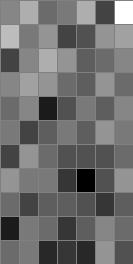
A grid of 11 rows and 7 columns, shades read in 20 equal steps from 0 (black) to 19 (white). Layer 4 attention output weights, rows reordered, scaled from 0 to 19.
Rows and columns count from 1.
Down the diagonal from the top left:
10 9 13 8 9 11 8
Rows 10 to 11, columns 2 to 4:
9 8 4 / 9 3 4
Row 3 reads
5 10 13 11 7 8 10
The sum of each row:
77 68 64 67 52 57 50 50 44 48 44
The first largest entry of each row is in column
7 1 3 2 2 6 2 1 1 6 6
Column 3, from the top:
8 11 13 11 2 7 8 9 7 8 3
